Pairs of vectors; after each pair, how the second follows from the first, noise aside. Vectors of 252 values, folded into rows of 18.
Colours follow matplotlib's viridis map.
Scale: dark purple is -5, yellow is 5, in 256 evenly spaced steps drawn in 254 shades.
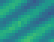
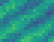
copied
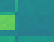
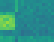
copied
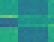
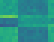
copied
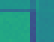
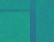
shrunk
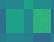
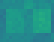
shrunk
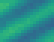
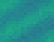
shrunk
